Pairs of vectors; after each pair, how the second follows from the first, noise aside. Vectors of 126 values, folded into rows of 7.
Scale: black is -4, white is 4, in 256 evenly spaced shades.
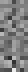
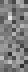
shuffled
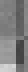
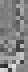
sign-scrambled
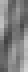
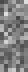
shuffled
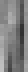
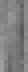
shrunk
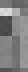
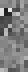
sign-scrambled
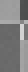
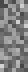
shuffled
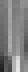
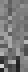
sign-scrambled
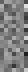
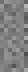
shrunk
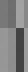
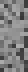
shuffled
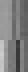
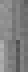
shrunk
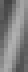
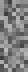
shuffled
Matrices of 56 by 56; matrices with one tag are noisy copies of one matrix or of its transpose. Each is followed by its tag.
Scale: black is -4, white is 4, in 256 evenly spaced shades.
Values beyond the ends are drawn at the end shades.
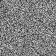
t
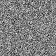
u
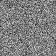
t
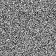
u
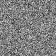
u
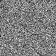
t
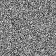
u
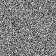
u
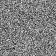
u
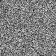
t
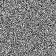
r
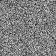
t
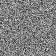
r
